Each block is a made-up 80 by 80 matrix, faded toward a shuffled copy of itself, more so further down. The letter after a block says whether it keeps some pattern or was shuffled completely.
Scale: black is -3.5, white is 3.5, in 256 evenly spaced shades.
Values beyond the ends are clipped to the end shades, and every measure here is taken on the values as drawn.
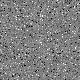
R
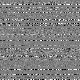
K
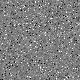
R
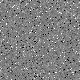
R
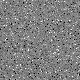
R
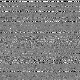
K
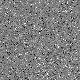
R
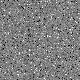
R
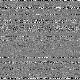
K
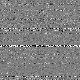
K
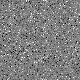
R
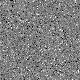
R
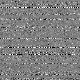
K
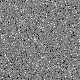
R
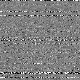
K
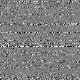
K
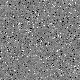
R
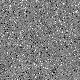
R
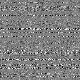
K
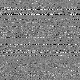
K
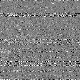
K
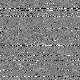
K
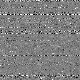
K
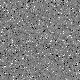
R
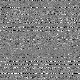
K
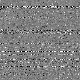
K
